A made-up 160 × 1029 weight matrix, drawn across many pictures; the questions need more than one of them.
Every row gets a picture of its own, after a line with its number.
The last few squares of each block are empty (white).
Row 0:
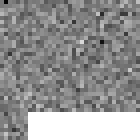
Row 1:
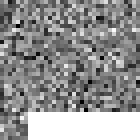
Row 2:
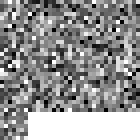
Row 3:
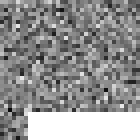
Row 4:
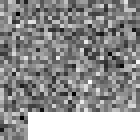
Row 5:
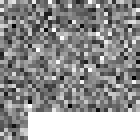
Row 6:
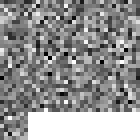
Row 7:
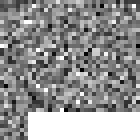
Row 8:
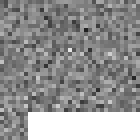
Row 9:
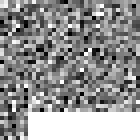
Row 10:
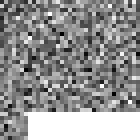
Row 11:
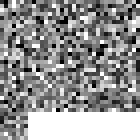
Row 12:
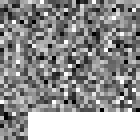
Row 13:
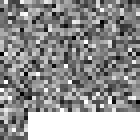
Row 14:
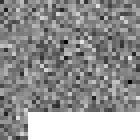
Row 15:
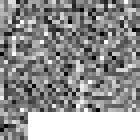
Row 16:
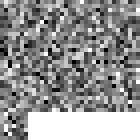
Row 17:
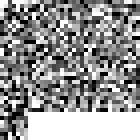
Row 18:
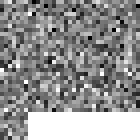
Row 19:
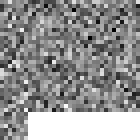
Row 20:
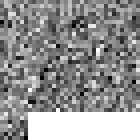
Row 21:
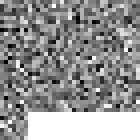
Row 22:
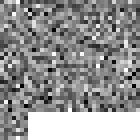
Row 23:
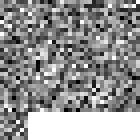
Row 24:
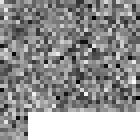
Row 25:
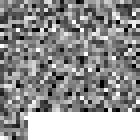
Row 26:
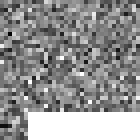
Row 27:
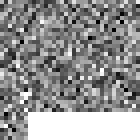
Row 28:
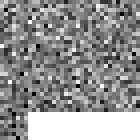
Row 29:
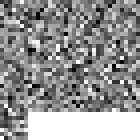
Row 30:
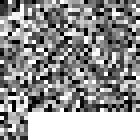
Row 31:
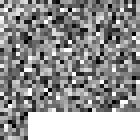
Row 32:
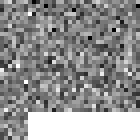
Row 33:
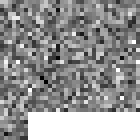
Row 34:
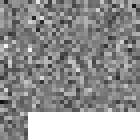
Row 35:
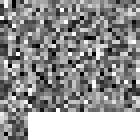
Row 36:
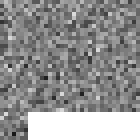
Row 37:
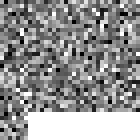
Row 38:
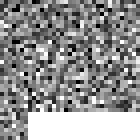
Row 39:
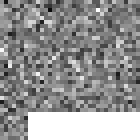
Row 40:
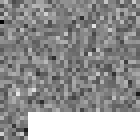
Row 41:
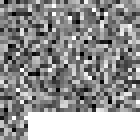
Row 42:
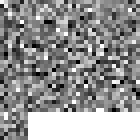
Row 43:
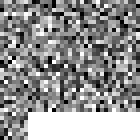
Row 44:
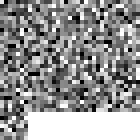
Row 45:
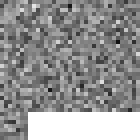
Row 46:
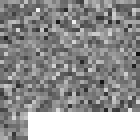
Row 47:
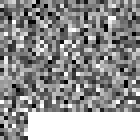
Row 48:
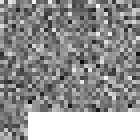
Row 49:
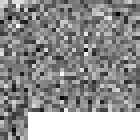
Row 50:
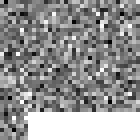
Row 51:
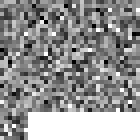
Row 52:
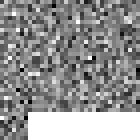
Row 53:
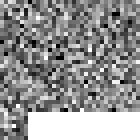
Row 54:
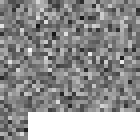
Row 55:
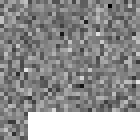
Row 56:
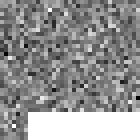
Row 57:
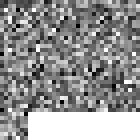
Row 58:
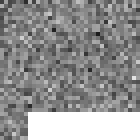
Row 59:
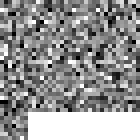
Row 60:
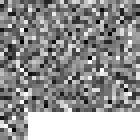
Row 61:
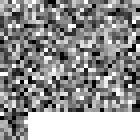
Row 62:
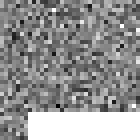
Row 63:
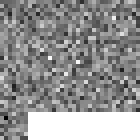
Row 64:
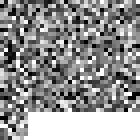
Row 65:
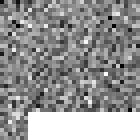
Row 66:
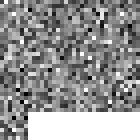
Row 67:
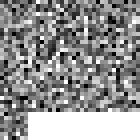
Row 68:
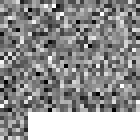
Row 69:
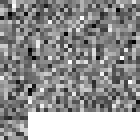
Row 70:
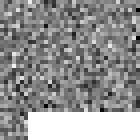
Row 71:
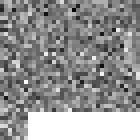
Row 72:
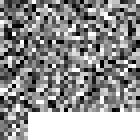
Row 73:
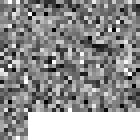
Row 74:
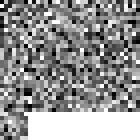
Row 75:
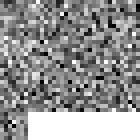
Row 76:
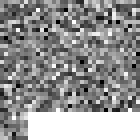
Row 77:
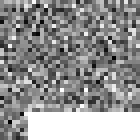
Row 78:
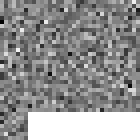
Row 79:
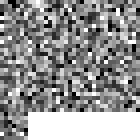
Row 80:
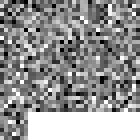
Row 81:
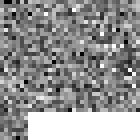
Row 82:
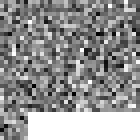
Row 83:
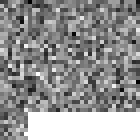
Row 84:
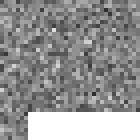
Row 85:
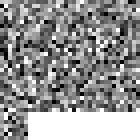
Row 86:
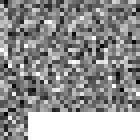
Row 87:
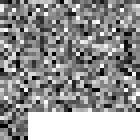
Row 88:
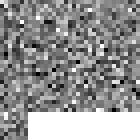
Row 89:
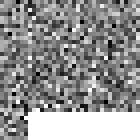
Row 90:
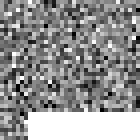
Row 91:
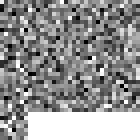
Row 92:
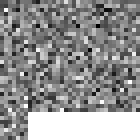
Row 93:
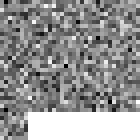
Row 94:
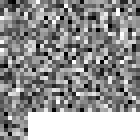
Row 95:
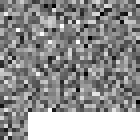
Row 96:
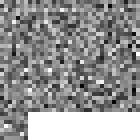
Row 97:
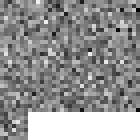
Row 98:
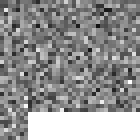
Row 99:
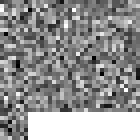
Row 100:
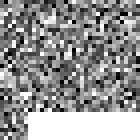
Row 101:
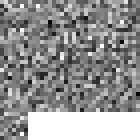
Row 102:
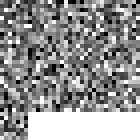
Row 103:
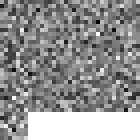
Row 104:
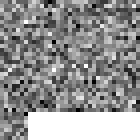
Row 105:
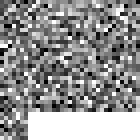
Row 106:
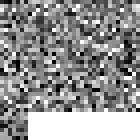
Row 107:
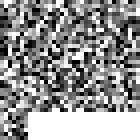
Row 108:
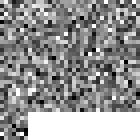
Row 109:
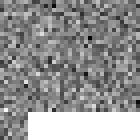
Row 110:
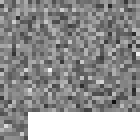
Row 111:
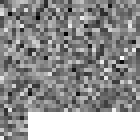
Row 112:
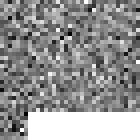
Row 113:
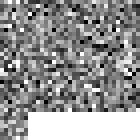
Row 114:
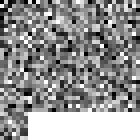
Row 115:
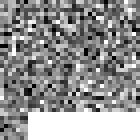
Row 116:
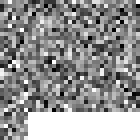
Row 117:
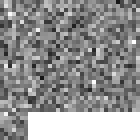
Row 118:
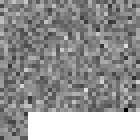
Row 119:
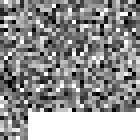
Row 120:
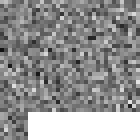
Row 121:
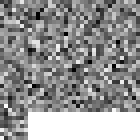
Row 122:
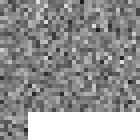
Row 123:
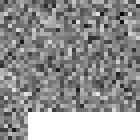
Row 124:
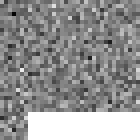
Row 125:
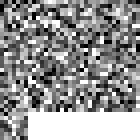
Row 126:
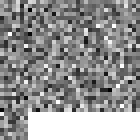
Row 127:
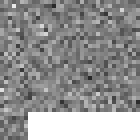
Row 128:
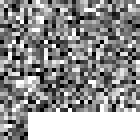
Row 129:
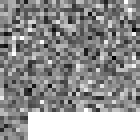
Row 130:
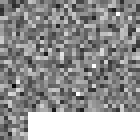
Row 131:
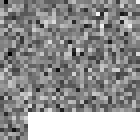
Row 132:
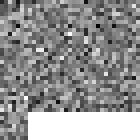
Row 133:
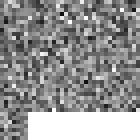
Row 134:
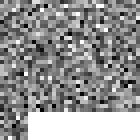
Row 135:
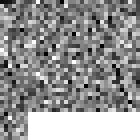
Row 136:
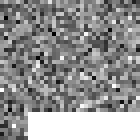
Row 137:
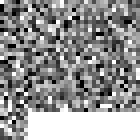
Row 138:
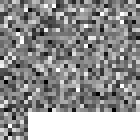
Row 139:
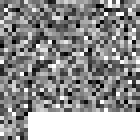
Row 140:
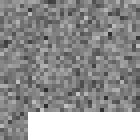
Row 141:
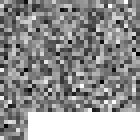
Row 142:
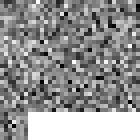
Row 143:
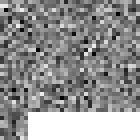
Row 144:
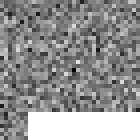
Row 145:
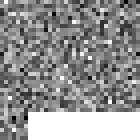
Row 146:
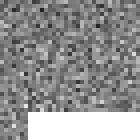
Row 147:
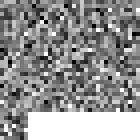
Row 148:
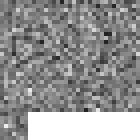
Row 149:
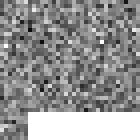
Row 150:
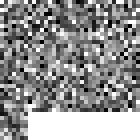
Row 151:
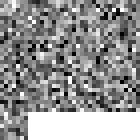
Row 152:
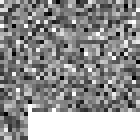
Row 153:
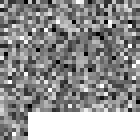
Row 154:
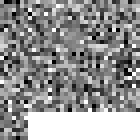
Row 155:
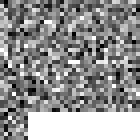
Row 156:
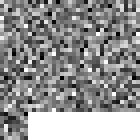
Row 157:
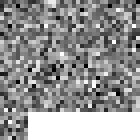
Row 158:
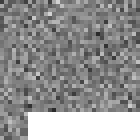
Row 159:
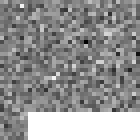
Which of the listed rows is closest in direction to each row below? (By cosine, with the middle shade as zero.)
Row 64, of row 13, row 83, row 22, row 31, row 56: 22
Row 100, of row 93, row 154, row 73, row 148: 73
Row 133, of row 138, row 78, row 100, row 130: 100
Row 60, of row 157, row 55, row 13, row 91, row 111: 91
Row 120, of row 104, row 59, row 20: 20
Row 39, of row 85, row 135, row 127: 135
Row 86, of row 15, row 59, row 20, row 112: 59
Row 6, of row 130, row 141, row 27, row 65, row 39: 39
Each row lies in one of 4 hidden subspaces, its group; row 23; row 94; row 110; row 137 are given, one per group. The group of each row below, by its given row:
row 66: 137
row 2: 137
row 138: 137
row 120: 94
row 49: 23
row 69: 94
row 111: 94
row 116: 137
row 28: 23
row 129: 110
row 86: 94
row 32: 137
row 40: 94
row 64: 137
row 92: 23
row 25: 110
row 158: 110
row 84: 23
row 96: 110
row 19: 137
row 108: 94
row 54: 94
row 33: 94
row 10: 110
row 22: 137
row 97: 94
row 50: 137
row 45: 110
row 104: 23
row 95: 137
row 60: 137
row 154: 137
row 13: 137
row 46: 110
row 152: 110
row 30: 23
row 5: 110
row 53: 94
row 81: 137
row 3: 23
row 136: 23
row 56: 94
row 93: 137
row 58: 110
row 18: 137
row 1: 110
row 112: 23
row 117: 94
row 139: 23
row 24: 23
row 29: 94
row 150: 110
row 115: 110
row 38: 23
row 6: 94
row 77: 23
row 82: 110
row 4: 110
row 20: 94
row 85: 94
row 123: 137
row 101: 94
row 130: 94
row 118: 110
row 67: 94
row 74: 110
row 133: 94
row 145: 137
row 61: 23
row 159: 110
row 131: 137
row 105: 23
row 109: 137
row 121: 94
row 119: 137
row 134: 23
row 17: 23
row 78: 94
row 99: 137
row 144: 94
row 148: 110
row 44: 137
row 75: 94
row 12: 94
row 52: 137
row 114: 110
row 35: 94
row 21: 137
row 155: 94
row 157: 23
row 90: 23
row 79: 94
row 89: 23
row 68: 137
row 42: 94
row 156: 110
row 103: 137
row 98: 23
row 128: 94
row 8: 23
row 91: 137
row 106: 137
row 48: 110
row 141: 110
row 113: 137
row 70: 23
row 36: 94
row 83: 94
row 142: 94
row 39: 94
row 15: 110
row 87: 137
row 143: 23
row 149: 110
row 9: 23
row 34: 94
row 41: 137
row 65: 23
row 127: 137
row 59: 94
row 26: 23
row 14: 23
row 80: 110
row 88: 94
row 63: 94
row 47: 94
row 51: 94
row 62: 23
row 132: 23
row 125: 23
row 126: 23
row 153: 110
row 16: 94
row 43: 137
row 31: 110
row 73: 137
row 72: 94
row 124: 137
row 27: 137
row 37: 137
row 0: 137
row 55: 110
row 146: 23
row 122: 94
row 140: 23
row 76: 110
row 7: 23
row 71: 137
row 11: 94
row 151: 94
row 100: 137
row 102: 23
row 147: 94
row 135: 94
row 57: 23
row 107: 94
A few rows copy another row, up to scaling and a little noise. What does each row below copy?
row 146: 38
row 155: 86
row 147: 51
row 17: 49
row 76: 46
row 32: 18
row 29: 121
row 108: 40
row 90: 70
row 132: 30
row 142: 75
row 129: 115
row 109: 43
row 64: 103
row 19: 116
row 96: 110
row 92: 98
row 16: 107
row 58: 114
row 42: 88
